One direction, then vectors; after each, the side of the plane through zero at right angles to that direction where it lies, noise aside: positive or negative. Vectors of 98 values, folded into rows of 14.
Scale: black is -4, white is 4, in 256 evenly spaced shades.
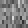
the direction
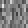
negative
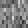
positive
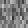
negative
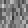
negative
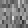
positive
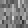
positive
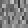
negative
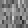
positive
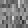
positive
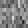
positive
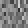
positive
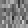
negative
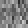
negative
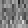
negative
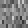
positive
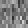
negative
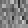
negative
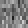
negative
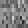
positive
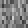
positive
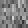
positive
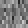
negative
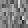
positive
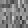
positive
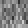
negative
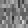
negative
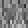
negative
